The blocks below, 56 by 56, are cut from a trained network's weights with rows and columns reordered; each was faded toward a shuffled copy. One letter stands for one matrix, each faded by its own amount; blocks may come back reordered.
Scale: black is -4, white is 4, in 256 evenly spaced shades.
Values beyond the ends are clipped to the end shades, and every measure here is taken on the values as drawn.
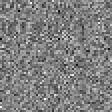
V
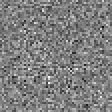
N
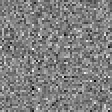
N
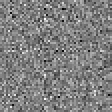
N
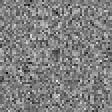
V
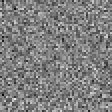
V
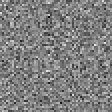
V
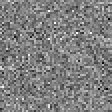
N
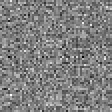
V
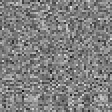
V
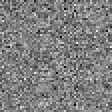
N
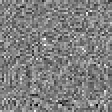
V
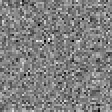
N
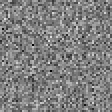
V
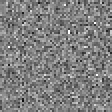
N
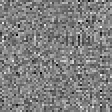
N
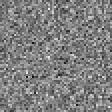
V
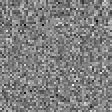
V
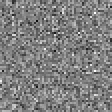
N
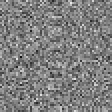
V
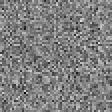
V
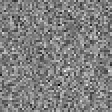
V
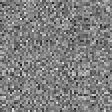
V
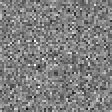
N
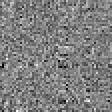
N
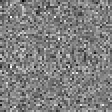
N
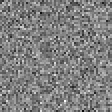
V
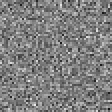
V
